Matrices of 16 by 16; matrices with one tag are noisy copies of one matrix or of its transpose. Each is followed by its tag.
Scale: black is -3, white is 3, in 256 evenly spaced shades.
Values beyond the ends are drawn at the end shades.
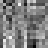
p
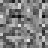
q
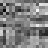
p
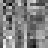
p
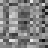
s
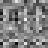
q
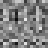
q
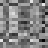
s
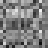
s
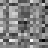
s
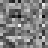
q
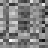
s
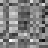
s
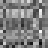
s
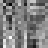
p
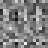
q
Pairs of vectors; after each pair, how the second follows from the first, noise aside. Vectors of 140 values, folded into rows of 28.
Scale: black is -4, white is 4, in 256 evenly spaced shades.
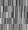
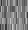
shuffled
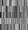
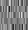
shuffled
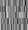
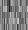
shuffled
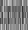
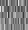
shuffled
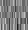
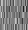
shuffled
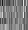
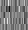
shuffled
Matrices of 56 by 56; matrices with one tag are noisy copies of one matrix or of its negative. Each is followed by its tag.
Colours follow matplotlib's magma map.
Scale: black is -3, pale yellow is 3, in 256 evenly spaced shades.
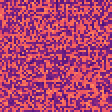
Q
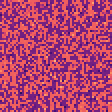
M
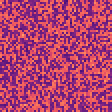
M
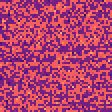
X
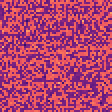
Q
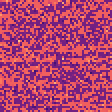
X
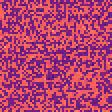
Q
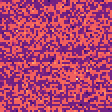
X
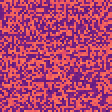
Q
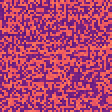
Q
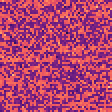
X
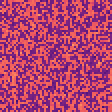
M
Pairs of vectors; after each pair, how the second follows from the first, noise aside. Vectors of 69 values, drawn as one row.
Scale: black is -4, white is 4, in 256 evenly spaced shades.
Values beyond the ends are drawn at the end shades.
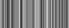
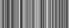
copied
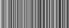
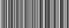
sign-scrambled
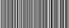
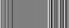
partly zeroed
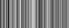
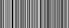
shuffled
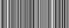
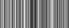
shuffled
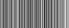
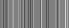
partly zeroed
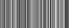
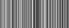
shuffled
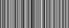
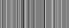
partly zeroed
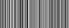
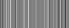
partly zeroed
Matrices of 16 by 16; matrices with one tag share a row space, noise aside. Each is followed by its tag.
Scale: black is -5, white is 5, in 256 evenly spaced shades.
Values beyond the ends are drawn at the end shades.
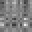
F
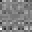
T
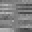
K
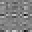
F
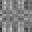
T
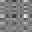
F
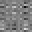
F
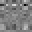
F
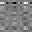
F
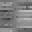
K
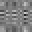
F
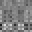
T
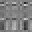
F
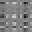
F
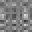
F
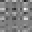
F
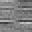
K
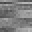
K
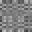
T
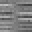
K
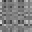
T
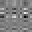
F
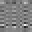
F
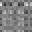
T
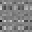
T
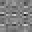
F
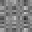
F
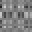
T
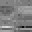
K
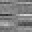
K
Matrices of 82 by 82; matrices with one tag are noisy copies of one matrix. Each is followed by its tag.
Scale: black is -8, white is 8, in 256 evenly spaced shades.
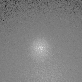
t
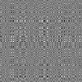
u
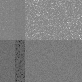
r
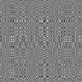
u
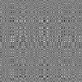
u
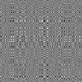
u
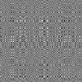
u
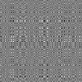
u
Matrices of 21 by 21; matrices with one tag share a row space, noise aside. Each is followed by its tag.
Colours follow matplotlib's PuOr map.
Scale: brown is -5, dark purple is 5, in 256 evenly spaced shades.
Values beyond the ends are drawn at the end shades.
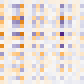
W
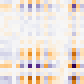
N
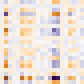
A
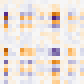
A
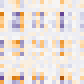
W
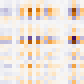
N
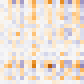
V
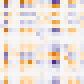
A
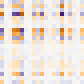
W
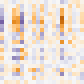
W
